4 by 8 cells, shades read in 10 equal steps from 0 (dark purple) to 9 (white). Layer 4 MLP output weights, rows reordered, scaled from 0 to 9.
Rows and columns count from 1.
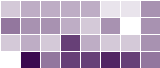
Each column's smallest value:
4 0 4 2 2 1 2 4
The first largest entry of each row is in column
6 7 1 1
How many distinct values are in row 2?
5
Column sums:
27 17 22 16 21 21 26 19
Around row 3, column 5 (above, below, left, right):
7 2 2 7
